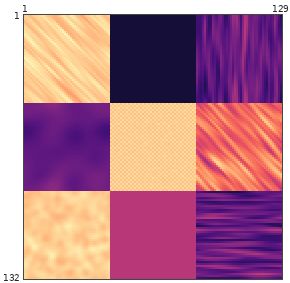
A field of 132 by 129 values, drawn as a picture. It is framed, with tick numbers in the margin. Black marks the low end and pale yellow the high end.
It is made of 3 by 3 panels. Panel 1,1: very high, slanting down to the right, faint in contrast. Panel 1,2: very low, flat. Panel 1,3: low, streaked downward. Panel 2,1: low, smooth, faint in contrast. Panel 2,2: very high, checkered, faint in contrast. Panel 2,3: high, slanting down to the right. Panel 3,1: very high, blotchy, faint in contrast. Panel 3,2: middling, flat. Panel 3,3: low, streaked across.
